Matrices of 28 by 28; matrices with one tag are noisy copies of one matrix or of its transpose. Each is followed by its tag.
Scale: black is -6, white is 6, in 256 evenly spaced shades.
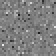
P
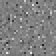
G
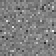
G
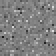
G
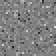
P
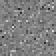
G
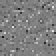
G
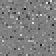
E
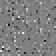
E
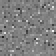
G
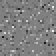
G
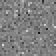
P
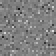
G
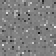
P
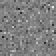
G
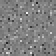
G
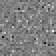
G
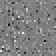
E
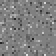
P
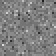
P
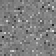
G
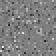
E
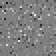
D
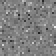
P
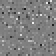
E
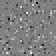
G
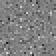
G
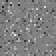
D
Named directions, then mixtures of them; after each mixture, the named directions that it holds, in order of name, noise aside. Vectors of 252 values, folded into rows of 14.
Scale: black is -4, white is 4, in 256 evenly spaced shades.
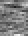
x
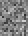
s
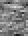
x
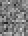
s, x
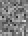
s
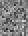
s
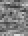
x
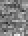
s, x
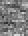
s, x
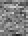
s, x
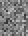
s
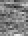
x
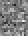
s, x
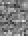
s, x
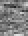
x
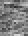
x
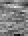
x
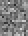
s, x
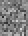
s, x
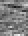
x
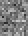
s, x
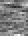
x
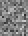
s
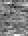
x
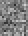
s, x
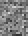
s, x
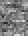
s, x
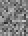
s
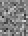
s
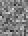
s
